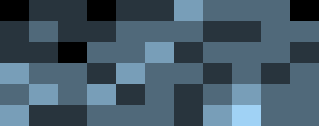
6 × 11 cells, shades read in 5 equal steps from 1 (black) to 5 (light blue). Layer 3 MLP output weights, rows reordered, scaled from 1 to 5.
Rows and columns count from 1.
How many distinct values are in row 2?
2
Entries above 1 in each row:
8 11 10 11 11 11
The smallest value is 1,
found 4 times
